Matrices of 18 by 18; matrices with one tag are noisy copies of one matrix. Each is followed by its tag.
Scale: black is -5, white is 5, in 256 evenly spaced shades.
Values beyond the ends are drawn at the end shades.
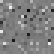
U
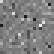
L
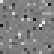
L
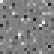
L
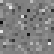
U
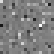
L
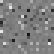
U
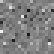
U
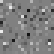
U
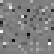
U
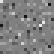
L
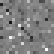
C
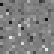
C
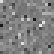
L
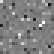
L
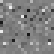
U
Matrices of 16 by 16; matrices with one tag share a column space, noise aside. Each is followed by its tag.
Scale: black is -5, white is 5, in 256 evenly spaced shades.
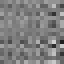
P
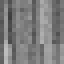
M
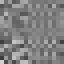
P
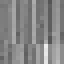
M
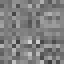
P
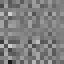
P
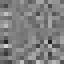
P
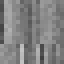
M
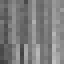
M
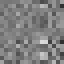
P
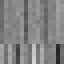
M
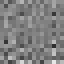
P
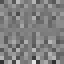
P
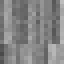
M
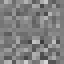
P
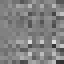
P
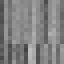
M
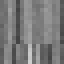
M
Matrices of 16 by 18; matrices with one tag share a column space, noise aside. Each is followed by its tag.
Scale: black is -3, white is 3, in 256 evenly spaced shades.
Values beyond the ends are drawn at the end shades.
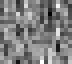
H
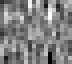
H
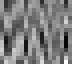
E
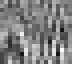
E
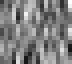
H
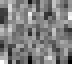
H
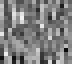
H
